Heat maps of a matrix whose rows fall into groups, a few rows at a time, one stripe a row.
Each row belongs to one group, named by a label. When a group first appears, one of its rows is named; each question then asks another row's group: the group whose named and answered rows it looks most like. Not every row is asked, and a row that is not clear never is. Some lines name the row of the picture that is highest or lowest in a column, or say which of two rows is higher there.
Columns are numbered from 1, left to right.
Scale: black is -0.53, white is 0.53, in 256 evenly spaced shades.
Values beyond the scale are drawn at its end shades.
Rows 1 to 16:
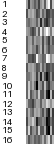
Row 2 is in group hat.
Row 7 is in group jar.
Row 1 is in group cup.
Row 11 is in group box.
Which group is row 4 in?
jar
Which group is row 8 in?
hat
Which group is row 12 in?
jar
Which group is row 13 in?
box
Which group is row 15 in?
box
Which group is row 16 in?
cup
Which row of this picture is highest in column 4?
14
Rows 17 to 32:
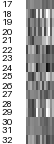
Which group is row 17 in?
hat
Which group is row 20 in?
cup
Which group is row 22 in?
hat
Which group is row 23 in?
hat
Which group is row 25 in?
jar
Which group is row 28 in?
jar
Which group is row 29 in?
jar
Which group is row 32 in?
hat
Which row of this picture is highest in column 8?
18
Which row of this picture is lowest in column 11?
24
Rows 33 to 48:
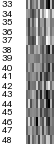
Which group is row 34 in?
jar
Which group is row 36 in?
cup
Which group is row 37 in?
jar
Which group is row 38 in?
box
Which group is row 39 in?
hat
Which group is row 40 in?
box
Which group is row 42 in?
cup
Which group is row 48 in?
cup
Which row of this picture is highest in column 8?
34
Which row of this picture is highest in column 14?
34
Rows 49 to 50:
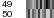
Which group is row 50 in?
cup
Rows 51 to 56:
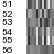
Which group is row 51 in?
cup
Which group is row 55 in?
cup
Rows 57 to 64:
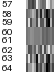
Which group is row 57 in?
jar
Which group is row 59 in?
box
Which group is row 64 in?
hat
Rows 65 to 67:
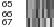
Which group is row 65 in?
hat
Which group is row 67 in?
cup
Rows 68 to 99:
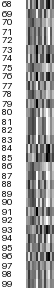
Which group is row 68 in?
box
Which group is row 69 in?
cup
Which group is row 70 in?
jar
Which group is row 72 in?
cup
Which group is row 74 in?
box
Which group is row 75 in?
jar
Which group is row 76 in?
box
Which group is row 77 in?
cup
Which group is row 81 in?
jar
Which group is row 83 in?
cup
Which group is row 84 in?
box
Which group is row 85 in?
hat
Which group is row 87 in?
jar
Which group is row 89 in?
jar
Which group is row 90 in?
jar
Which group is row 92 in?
jar
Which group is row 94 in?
cup
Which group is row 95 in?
cup
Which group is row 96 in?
box
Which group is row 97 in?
cup
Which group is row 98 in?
cup
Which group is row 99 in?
cup
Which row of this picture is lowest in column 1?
85
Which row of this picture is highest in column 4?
85
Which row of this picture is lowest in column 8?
93
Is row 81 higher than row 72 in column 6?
Yes
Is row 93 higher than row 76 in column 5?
Yes
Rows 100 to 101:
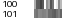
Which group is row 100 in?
jar
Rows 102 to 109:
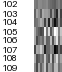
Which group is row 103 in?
box
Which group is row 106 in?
cup
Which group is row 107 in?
hat
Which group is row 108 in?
cup
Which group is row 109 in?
cup
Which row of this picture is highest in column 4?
107
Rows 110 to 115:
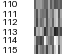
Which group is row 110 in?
hat
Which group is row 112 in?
cup
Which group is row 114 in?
jar
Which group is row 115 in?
cup
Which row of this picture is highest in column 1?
114
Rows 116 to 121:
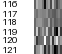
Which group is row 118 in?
hat
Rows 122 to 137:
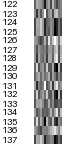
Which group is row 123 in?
cup
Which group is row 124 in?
hat
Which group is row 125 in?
hat
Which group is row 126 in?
jar
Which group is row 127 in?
cup
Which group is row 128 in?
cup
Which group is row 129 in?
box
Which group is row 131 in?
cup
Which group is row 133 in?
hat
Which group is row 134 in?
cup
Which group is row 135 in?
box
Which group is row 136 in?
jar
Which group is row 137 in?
hat
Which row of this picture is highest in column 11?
126
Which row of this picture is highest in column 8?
126
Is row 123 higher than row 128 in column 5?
Yes
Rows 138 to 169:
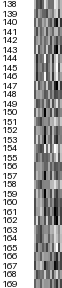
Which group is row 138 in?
jar
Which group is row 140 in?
box
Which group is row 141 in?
cup
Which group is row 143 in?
box
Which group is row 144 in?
cup
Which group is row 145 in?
cup
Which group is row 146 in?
cup
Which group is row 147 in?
box
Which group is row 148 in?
hat
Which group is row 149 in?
cup
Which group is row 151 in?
jar
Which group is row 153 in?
box
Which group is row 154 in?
jar
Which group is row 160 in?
hat
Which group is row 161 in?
hat
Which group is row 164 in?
jar
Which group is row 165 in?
cup
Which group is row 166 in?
box
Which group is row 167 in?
hat
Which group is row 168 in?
cup
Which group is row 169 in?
box
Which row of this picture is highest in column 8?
154
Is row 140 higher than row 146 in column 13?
Yes
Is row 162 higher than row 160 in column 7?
Yes
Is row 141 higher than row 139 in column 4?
No
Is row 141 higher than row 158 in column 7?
No
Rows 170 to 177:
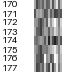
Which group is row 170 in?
cup
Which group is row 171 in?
hat
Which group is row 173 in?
jar
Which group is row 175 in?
jar
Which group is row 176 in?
jar
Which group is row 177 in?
cup
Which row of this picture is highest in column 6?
176
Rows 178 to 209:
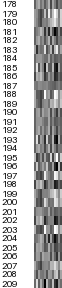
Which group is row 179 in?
jar
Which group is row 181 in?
hat
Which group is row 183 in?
cup
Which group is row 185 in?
box
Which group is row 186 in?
hat
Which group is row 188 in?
jar
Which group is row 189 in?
jar
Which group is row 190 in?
box
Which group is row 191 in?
hat
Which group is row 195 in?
cup
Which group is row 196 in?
box
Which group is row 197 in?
jar
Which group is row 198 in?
hat
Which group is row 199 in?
jar
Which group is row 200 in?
jar
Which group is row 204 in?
hat
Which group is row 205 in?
hat
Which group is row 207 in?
jar
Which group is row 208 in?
cup
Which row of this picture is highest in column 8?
179
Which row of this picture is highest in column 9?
195
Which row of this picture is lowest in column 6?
209
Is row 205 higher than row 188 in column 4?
Yes
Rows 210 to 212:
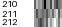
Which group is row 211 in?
cup
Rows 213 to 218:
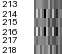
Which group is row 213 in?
hat
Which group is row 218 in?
box
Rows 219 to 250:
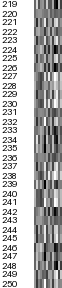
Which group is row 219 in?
box
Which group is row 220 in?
hat
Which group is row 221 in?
cup
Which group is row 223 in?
cup
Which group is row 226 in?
hat
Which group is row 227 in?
jar
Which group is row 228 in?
jar
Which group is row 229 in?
cup
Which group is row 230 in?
jar
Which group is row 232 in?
cup
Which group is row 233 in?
hat
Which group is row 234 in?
box
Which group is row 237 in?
cup
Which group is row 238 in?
jar
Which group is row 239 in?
box
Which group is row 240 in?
jar
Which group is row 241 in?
jar
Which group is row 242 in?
hat
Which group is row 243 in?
hat
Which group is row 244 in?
cup
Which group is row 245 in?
cup
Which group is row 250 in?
cup
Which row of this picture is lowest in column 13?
249
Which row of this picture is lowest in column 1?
246
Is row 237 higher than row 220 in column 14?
Yes
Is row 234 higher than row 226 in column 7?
Yes
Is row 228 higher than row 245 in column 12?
No
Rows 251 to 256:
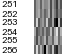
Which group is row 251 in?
box
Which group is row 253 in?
box
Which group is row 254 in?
cup
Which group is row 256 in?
box
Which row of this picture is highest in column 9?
254
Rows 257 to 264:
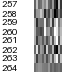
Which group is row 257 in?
box
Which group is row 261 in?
cup
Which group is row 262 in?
box
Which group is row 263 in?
cup
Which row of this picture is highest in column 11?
260
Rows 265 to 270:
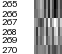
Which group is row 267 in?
jar
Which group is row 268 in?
cup
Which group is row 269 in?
cup
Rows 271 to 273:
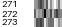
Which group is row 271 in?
jar
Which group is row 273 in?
jar
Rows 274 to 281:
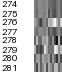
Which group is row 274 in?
hat
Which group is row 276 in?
jar
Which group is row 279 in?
jar
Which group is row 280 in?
box
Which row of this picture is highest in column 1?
279
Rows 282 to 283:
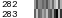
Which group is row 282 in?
cup
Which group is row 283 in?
box
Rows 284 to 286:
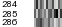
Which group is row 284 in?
cup
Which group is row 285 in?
box
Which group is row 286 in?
jar
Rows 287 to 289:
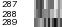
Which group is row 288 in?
jar
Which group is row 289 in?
hat
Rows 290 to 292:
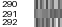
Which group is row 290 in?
cup
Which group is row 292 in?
cup
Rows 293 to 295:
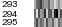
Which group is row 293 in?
jar
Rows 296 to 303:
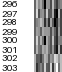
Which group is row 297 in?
box
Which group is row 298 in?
hat
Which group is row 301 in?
box
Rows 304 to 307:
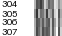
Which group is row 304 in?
jar
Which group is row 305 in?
cup
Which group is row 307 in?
cup
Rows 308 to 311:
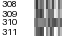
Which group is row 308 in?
cup
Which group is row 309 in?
jar
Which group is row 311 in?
jar
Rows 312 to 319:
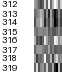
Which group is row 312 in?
jar
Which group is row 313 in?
hat
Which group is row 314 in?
hat
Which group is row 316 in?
jar
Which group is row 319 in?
box
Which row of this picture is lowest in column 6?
314
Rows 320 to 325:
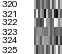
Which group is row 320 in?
cup
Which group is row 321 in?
box
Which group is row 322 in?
jar
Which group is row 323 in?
hat
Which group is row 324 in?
box
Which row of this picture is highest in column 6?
322
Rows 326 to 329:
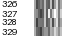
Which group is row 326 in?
cup
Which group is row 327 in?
jar
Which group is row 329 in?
jar
